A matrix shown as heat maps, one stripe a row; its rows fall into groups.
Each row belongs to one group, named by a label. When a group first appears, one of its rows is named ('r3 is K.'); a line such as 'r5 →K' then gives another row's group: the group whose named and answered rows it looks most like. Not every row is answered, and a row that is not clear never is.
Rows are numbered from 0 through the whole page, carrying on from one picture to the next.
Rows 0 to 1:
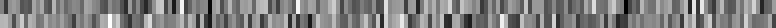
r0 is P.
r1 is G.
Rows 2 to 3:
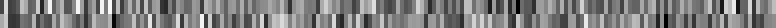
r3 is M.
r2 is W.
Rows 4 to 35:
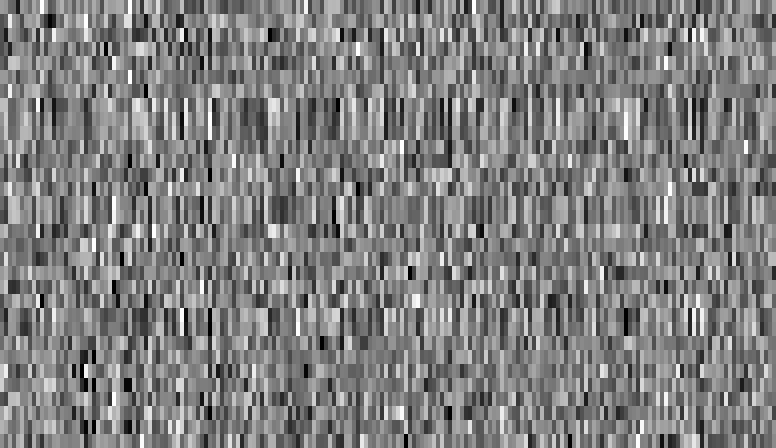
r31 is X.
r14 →G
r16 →P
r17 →X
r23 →G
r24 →M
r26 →P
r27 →P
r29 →X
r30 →G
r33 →G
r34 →X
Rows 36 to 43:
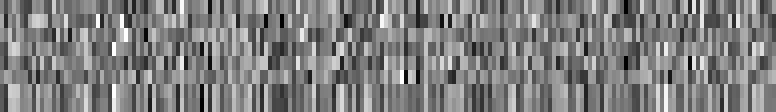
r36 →P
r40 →P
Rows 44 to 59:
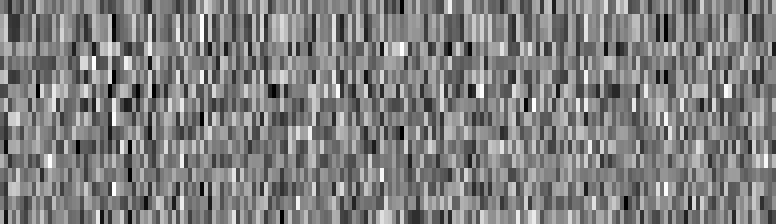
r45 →M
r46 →M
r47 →G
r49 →M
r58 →P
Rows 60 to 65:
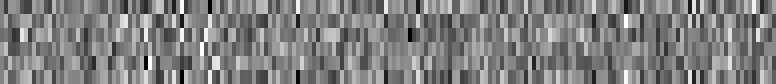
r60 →P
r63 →M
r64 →X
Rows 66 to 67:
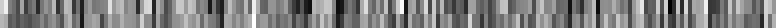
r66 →G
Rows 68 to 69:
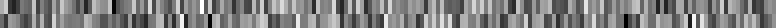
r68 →M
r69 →P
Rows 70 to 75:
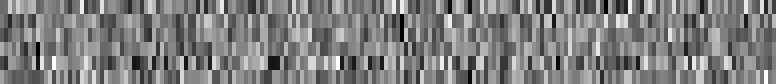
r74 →P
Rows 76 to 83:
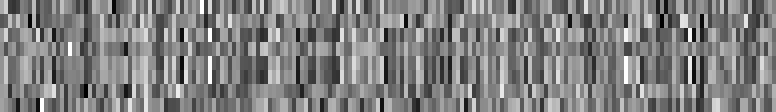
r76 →M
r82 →X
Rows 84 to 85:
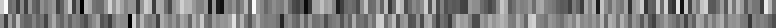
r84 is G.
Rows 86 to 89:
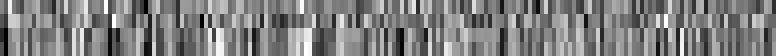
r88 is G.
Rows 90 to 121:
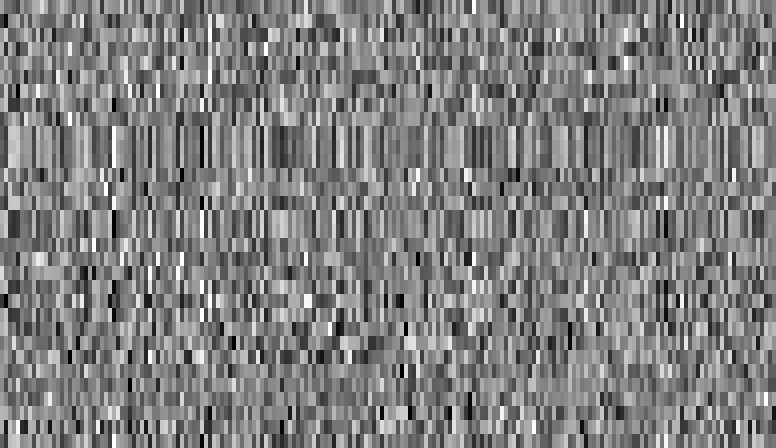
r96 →W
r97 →M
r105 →M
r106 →M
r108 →W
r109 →X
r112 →M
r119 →G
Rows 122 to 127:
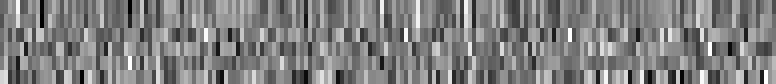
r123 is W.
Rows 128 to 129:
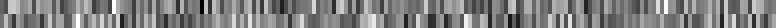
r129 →W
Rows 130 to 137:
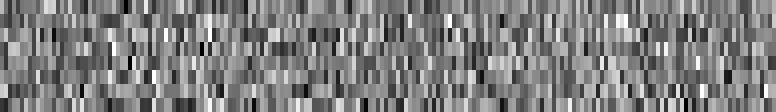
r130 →X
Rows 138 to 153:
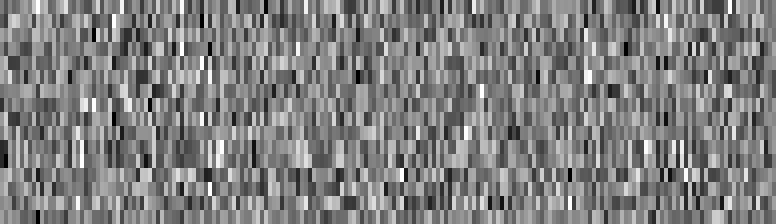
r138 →W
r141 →P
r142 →M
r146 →M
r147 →W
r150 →G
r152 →W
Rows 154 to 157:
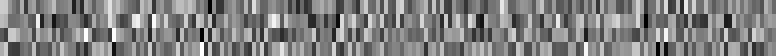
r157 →M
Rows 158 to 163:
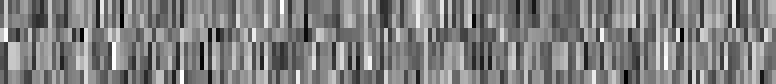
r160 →G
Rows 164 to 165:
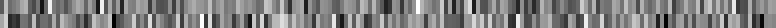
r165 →M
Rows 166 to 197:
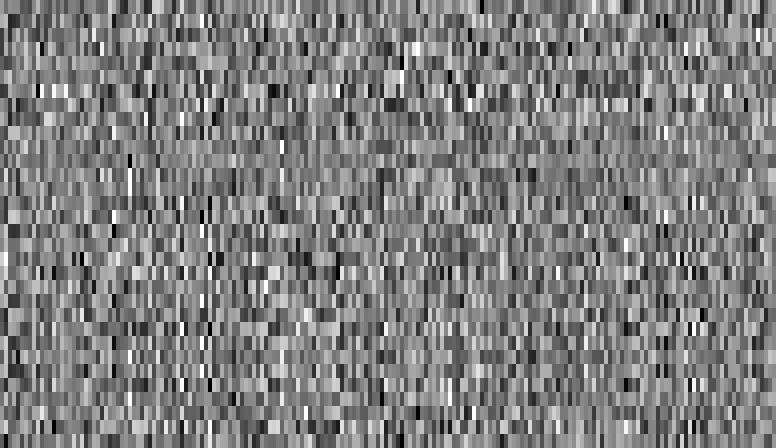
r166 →P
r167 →M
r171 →G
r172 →P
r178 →W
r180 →P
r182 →M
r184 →G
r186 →X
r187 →M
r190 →M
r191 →W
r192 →M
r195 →W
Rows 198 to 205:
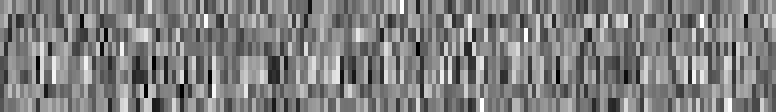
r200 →X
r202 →P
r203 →P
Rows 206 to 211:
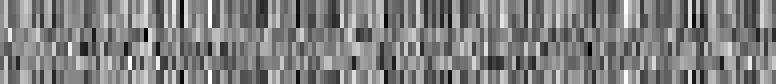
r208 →X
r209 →X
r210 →W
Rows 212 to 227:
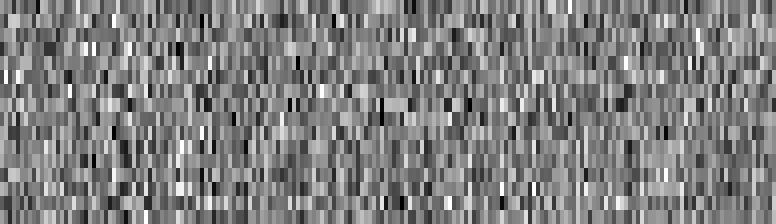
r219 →G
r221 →M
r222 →X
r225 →X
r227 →X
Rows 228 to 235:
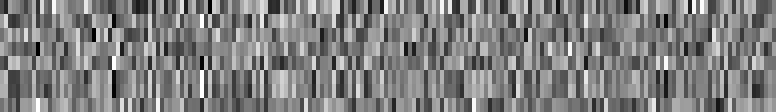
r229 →M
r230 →X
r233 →M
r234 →M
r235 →W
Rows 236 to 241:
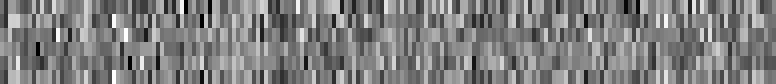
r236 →P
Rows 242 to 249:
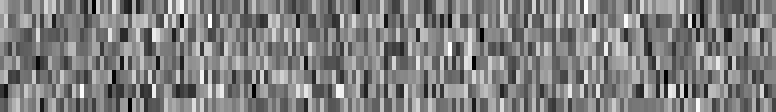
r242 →X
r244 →P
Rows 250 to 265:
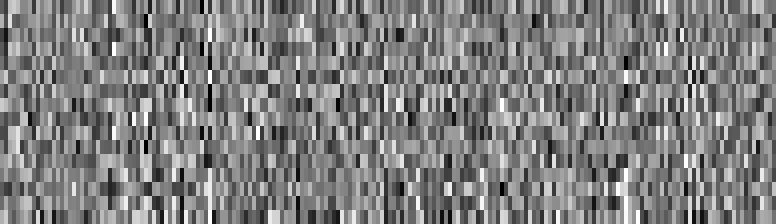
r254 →P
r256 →P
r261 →G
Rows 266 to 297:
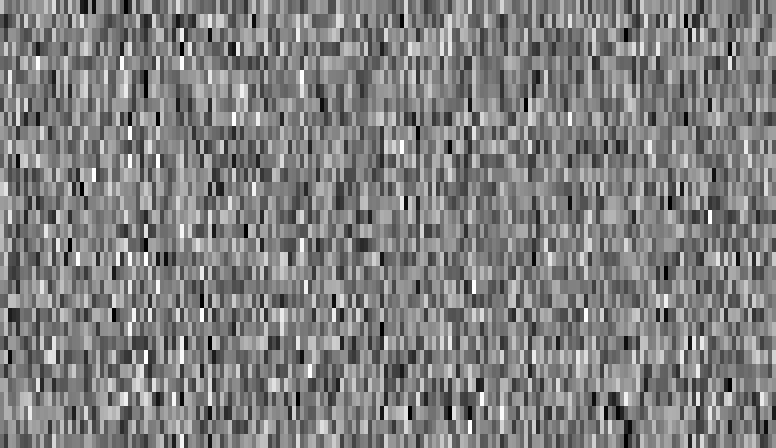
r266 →X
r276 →G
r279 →G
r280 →G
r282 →X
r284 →W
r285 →M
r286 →W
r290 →P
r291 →X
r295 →G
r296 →X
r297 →P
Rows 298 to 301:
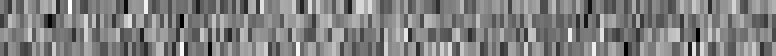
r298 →X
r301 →P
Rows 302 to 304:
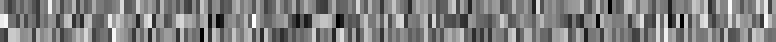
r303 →G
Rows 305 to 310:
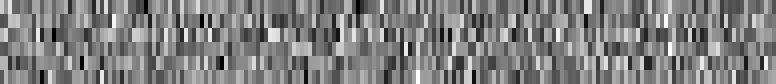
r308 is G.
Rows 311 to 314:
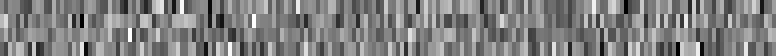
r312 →G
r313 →W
